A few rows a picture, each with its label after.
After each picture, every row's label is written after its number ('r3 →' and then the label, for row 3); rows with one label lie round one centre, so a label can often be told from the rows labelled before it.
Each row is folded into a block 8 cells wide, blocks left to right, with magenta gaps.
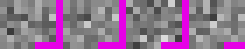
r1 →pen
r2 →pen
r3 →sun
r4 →pen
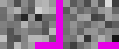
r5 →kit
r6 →sun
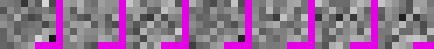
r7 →sun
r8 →pen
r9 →kit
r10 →sun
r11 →pen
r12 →kit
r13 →kit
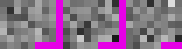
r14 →pen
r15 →sun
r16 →sun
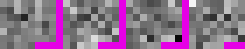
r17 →pen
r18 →kit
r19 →sun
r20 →kit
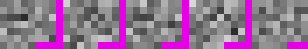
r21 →pen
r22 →kit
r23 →pen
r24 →kit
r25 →pen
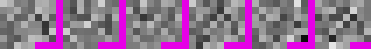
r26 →kit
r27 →pen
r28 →pen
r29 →kit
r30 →sun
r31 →kit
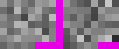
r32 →pen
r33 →sun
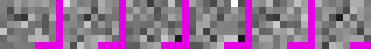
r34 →pen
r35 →kit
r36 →sun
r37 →sun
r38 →pen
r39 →kit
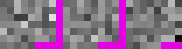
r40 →pen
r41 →pen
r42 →sun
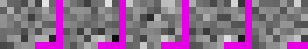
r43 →sun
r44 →sun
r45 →kit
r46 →sun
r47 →sun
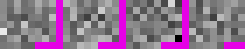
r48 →pen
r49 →kit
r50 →sun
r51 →pen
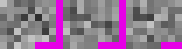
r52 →kit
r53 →pen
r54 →pen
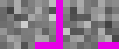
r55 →pen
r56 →pen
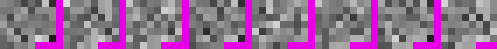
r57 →sun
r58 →kit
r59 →kit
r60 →sun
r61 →pen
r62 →kit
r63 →sun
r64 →kit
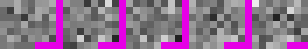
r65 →pen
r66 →sun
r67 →sun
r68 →kit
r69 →kit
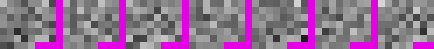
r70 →sun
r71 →pen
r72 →kit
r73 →pen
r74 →sun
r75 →pen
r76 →kit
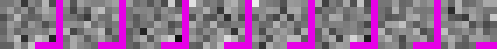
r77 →sun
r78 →pen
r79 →sun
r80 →kit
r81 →kit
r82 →sun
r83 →pen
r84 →pen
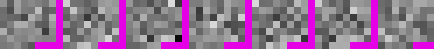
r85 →pen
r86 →kit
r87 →sun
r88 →pen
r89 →kit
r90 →kit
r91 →pen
